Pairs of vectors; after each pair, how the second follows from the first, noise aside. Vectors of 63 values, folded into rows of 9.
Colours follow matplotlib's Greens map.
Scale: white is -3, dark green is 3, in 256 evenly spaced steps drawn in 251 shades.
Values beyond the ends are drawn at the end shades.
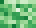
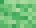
shrunk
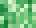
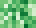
wrapped around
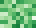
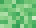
shrunk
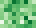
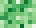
wrapped around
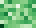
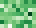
wrapped around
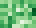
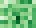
wrapped around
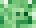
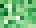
wrapped around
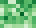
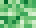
wrapped around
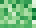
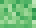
shrunk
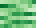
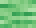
shrunk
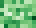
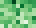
wrapped around
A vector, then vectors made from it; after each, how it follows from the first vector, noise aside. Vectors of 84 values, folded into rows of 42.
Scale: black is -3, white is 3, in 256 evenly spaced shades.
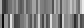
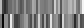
copied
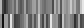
copied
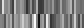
wrapped around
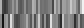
copied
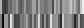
copied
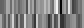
wrapped around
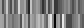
wrapped around
